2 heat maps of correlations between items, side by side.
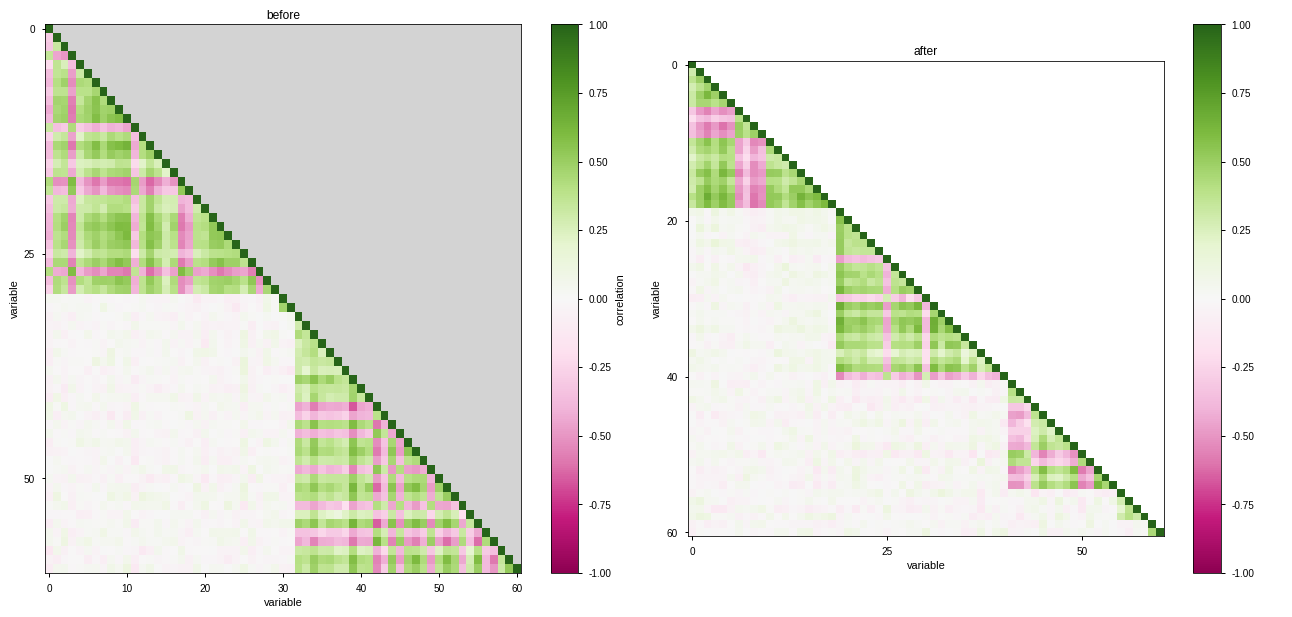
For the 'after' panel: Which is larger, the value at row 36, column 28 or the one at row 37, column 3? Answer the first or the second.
the first
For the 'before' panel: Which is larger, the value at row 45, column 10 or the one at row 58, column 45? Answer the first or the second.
the first
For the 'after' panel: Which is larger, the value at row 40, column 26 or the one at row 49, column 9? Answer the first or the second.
the second
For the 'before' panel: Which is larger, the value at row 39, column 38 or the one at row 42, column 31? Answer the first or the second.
the first
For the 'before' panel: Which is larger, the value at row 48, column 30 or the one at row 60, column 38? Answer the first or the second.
the second
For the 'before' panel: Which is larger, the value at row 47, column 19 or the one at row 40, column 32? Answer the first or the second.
the second
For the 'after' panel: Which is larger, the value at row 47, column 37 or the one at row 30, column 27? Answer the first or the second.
the first
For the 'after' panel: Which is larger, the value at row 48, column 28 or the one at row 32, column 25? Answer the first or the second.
the first
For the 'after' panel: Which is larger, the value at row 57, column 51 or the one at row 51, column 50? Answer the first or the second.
the second
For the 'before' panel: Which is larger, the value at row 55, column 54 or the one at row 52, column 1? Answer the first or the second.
the first
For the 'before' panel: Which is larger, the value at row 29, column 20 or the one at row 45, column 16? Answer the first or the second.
the first
